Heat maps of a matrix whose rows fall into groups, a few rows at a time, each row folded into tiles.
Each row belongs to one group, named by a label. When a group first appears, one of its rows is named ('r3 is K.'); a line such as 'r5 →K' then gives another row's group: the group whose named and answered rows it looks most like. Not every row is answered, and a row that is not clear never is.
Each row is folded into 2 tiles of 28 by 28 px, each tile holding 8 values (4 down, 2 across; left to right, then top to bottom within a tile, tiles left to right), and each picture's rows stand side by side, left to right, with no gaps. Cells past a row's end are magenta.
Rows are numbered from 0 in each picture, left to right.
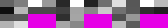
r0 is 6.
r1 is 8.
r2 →6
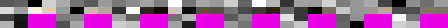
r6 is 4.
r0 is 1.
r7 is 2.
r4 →6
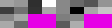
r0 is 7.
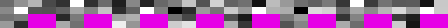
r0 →4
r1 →8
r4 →1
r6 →8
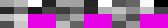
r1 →7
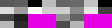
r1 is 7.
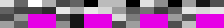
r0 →6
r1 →1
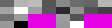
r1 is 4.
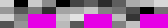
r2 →2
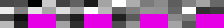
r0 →1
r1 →1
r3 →4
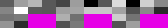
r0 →4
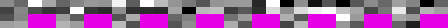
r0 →6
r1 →4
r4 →7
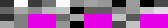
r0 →8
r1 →6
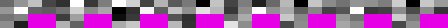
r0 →4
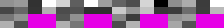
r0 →7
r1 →6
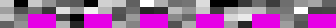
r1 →1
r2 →6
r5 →4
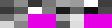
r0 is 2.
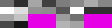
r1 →4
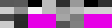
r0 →1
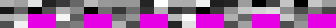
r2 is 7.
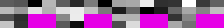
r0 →1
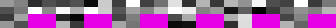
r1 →1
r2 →8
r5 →8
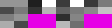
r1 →8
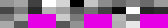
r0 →7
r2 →4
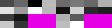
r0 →1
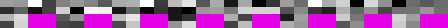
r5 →6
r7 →2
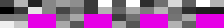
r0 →2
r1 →7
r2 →8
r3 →6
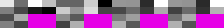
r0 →6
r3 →7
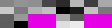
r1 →2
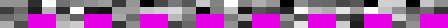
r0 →7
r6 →1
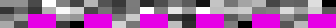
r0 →7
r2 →2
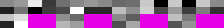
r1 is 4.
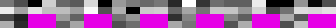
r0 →1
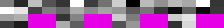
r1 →8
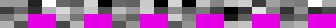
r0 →7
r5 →6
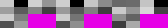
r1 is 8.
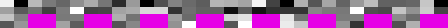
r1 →4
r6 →4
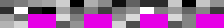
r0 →4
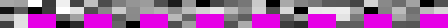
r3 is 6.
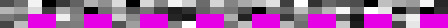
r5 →8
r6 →1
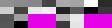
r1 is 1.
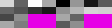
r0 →6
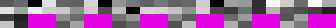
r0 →1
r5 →6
